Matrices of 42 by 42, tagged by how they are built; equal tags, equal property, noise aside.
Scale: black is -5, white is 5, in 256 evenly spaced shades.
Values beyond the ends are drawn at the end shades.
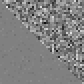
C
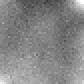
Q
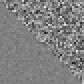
C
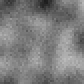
Q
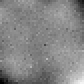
Q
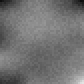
Q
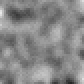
Q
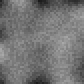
Q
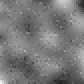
Q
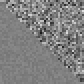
C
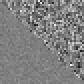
C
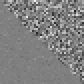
C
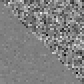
C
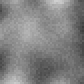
Q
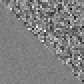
C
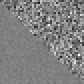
C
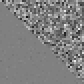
C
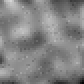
Q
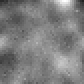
Q
